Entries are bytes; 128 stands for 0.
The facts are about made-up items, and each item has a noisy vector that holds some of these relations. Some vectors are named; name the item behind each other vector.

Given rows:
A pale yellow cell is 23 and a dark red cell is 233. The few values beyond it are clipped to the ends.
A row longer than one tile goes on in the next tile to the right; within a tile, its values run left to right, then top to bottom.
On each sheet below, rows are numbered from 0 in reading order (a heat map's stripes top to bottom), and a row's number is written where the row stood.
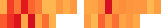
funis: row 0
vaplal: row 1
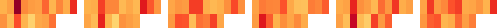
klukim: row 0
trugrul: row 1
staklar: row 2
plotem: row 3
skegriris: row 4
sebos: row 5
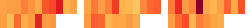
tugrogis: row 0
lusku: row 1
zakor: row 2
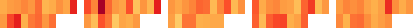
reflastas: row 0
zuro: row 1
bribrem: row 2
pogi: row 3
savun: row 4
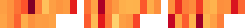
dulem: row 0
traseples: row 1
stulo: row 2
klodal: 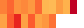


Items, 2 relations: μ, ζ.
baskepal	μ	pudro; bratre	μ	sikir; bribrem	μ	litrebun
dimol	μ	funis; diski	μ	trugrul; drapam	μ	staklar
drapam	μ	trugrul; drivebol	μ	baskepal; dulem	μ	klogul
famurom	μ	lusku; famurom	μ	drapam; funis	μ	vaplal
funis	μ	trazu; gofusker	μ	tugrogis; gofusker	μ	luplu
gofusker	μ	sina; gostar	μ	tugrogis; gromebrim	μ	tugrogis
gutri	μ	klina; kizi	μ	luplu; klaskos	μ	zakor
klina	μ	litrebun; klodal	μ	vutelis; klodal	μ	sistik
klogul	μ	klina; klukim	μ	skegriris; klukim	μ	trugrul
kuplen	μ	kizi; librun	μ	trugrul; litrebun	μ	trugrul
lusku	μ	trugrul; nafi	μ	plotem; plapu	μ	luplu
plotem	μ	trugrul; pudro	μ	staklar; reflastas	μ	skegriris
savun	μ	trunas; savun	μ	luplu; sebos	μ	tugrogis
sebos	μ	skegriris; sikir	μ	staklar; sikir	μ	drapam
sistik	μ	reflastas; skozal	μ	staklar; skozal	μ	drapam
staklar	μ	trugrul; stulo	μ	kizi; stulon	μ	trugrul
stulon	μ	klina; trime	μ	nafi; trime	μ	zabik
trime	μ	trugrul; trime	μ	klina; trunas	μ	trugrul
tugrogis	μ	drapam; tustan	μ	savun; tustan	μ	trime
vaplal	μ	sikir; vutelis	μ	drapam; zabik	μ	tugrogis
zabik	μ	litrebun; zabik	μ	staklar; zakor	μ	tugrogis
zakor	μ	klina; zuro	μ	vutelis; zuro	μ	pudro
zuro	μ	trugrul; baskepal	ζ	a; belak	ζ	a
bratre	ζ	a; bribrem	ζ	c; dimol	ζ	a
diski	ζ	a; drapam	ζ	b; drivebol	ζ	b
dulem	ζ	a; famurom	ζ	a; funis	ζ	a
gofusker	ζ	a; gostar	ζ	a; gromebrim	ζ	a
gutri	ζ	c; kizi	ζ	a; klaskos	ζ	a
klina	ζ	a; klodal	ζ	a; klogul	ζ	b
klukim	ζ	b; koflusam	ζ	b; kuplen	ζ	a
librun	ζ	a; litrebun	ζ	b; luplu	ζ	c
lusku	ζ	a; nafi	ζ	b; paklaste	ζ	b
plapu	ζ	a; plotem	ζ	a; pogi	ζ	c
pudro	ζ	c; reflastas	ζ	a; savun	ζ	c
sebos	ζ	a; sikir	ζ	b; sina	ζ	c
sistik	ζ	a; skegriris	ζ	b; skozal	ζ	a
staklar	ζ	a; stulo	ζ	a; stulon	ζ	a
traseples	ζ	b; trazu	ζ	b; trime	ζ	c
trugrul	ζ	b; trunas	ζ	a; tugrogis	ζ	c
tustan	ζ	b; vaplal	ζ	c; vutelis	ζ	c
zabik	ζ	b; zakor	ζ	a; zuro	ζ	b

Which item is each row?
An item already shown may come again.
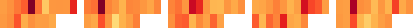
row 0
dulem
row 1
tustan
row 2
bratre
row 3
luplu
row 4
nafi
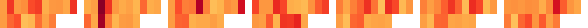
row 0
sebos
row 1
trazu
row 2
stulon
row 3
baskepal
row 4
gutri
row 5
gutri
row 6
sina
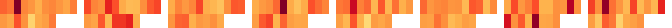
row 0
tustan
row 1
baskepal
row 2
lusku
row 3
klina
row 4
zabik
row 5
trime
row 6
kizi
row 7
zuro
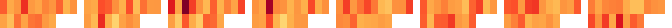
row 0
pudro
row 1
drapam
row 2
drivebol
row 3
nafi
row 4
famurom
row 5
pogi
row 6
skozal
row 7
belak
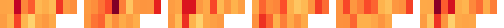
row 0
litrebun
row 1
dulem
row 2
sikir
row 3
trunas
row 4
famurom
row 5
klogul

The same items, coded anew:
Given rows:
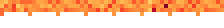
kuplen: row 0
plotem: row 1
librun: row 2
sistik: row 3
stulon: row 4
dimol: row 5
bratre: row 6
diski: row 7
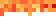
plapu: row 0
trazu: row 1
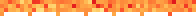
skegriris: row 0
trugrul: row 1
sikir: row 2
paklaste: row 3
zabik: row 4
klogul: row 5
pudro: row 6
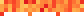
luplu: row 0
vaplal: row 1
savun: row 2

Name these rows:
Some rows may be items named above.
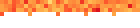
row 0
savun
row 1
skegriris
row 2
gutri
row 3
gofusker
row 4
sikir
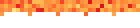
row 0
drivebol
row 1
sebos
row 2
staklar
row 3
tugrogis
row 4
zabik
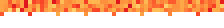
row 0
pogi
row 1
luplu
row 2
klukim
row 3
klodal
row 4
tugrogis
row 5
tustan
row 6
baskepal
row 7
sina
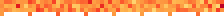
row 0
drapam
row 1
trime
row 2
kizi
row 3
vutelis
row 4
skegriris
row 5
litrebun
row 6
dulem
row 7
belak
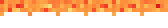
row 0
zuro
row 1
klina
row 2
nafi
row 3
klukim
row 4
klukim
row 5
sikir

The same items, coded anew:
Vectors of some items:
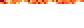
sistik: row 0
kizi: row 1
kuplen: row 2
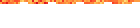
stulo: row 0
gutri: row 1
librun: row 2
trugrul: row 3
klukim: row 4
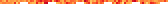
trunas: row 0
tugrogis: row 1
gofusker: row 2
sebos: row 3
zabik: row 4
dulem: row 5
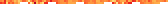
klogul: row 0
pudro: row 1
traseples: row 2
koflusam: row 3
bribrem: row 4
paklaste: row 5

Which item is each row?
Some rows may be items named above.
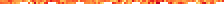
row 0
trazu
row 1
pudro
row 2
klodal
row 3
tustan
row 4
litrebun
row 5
tugrogis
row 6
dulem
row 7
trime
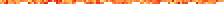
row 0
staklar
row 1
bribrem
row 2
skegriris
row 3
klina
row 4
belak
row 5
vaplal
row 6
savun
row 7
drapam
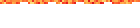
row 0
pogi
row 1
luplu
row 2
sina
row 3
gutri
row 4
zuro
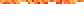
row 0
stulon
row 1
luplu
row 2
klogul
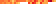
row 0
tustan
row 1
zabik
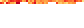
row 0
vutelis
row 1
staklar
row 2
sikir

